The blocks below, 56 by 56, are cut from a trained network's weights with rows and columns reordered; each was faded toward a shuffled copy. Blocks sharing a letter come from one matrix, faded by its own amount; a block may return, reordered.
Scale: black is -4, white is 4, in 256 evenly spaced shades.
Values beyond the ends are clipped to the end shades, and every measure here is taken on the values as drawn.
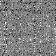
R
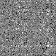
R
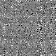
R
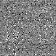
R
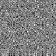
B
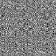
B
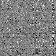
R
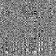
B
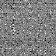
R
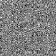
B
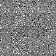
R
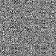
B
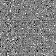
R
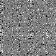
R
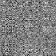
B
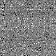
R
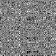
B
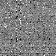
R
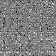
R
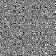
B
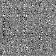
R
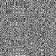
B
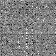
R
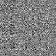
B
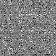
R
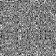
B
